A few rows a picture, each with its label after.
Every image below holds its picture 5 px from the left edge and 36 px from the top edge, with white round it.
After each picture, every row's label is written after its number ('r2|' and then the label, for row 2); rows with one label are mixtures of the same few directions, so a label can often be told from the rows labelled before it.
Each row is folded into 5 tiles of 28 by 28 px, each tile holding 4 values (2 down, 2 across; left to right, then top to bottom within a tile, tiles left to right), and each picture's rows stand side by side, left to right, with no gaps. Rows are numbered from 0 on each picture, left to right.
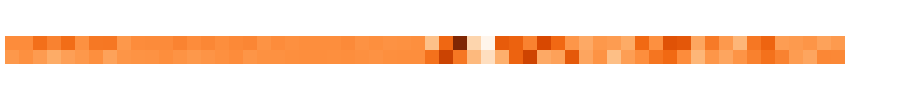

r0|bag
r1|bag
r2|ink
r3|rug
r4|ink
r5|rug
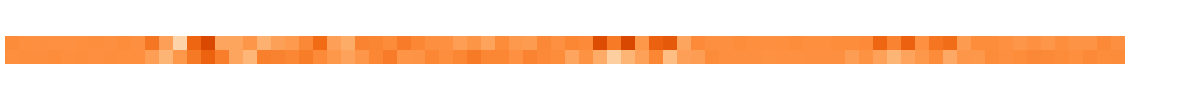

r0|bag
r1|rug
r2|rug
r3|bag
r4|bag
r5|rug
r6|bag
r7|bag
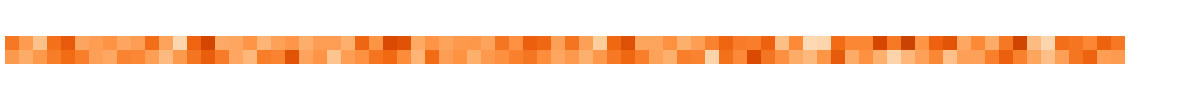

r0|rug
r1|rug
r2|ink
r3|ink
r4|rug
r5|ink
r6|bag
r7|rug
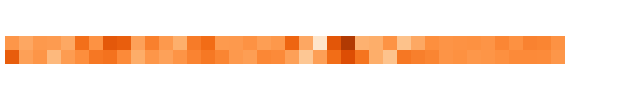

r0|ink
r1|rug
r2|rug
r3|ink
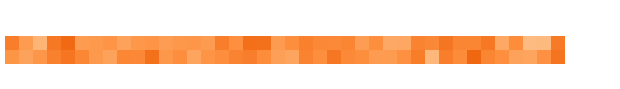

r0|rug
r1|ink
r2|ink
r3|ink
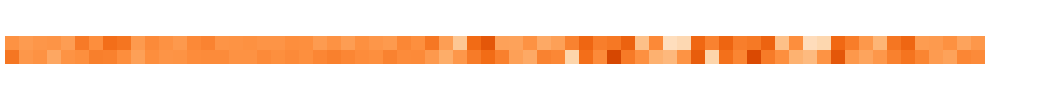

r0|ink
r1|rug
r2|bag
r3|rug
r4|ink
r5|ink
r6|rug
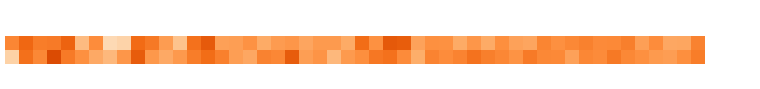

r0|ink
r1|rug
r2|ink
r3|bag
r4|ink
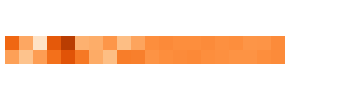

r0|rug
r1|ink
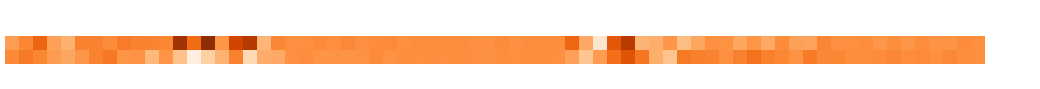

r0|rug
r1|bag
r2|bag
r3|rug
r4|rug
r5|bag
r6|bag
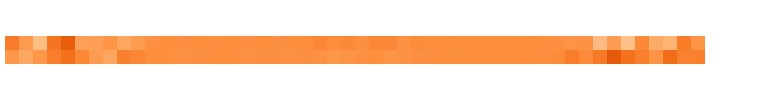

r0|rug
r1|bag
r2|bag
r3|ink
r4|bag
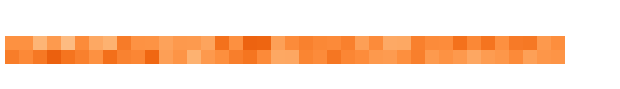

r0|bag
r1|ink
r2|ink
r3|bag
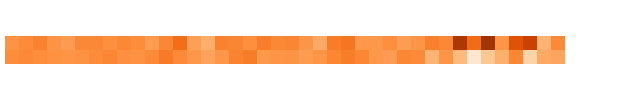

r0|rug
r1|rug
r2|rug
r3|bag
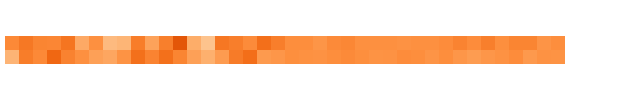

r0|ink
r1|rug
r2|rug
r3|bag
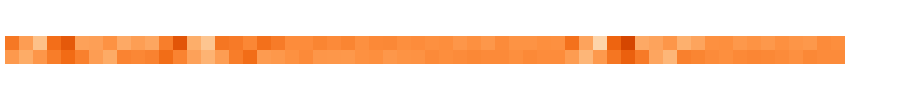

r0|rug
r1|rug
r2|bag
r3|bag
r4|rug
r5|bag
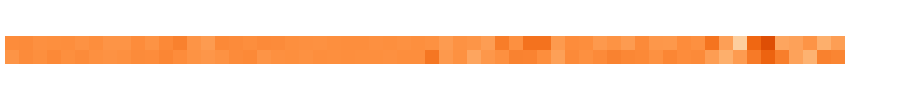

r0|ink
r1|rug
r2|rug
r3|ink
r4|bag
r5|rug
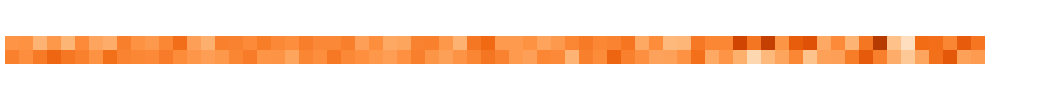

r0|bag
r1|rug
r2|ink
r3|rug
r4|ink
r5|bag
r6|rug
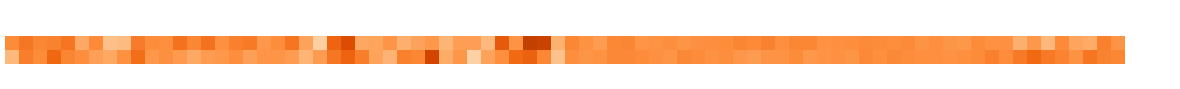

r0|ink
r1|bag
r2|rug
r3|ink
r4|rug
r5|bag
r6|ink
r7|bag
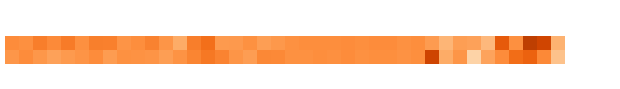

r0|bag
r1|rug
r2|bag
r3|ink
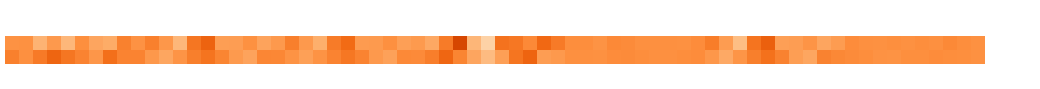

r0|bag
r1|rug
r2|rug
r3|rug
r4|rug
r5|rug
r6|ink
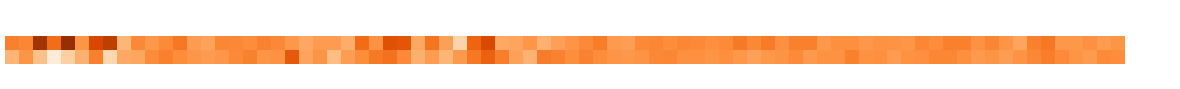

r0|bag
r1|rug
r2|ink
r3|rug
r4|rug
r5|bag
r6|ink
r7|rug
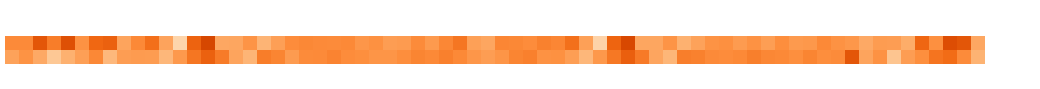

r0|bag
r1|rug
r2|ink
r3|rug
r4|rug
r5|bag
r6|ink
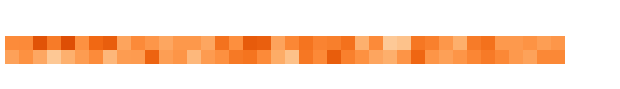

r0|bag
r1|ink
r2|ink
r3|rug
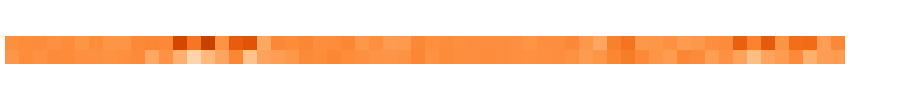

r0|ink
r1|bag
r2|ink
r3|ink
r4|rug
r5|bag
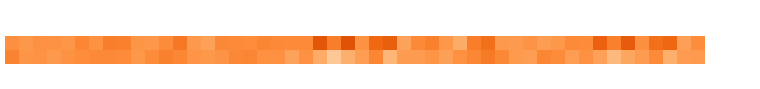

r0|ink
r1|rug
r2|bag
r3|rug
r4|bag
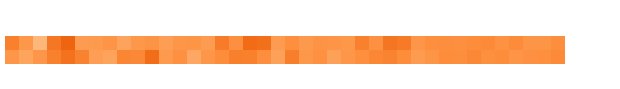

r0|rug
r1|ink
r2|ink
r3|ink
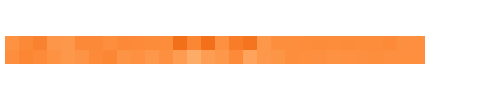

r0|rug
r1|bag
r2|bag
